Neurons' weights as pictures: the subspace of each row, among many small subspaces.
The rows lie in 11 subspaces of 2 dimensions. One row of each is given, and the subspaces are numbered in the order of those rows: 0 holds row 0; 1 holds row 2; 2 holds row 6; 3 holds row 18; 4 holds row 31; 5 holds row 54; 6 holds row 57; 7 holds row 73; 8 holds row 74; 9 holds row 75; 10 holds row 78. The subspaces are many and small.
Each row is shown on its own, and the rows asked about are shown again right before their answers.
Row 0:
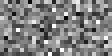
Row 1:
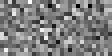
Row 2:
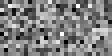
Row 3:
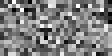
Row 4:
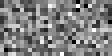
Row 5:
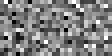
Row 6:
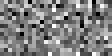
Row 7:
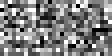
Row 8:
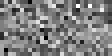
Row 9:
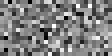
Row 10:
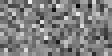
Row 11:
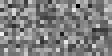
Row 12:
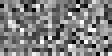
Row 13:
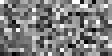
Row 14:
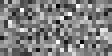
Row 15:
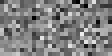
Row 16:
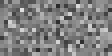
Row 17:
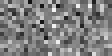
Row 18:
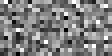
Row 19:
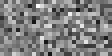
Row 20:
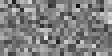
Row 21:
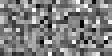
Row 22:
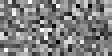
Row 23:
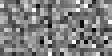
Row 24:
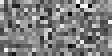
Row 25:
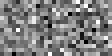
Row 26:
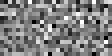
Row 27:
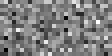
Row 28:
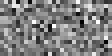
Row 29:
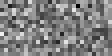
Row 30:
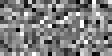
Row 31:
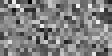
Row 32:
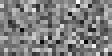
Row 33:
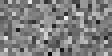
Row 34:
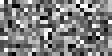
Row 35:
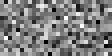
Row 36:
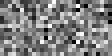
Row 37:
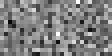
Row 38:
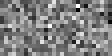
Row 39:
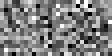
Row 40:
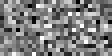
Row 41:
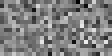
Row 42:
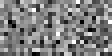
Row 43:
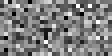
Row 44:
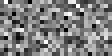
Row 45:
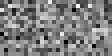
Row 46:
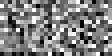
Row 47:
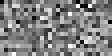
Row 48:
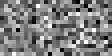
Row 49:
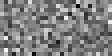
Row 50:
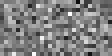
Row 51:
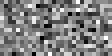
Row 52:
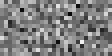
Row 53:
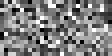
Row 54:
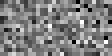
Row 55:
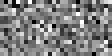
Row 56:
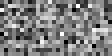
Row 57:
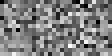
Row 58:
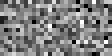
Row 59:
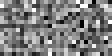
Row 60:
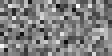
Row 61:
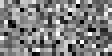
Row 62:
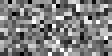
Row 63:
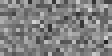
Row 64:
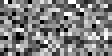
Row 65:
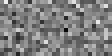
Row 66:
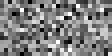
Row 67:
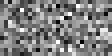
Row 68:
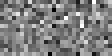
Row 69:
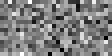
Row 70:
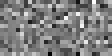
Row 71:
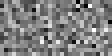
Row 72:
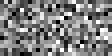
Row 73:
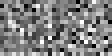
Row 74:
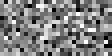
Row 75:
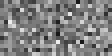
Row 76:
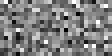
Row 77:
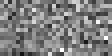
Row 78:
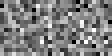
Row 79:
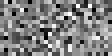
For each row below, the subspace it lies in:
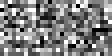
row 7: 1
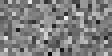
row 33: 0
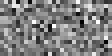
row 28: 4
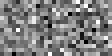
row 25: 0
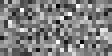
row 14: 9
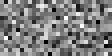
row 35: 8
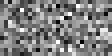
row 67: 9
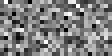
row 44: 3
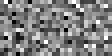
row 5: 3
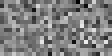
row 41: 10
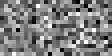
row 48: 0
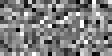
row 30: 2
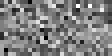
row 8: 5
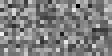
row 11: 1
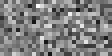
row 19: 8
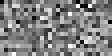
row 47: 6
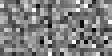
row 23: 10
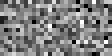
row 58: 5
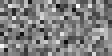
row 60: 1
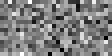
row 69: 7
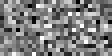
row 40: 8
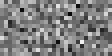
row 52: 9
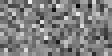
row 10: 2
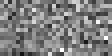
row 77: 9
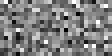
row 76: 3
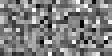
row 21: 10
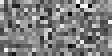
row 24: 6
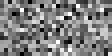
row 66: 7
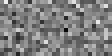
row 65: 3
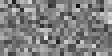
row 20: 4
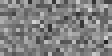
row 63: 5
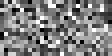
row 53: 5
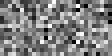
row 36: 4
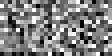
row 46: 7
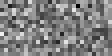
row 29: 1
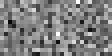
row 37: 9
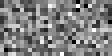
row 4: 5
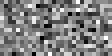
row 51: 8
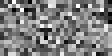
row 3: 4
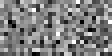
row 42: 9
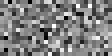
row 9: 0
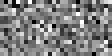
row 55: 4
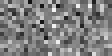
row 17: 2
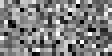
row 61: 9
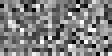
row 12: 7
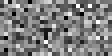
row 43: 6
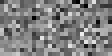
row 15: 3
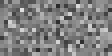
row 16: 9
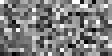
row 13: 6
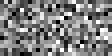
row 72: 9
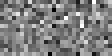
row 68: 2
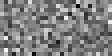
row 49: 8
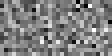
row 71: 10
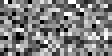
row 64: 3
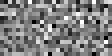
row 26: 5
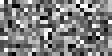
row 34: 6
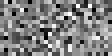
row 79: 0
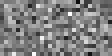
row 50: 8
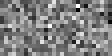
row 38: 4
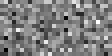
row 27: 6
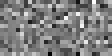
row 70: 2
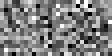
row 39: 0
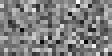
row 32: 7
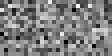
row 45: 1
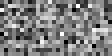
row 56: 1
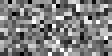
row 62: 7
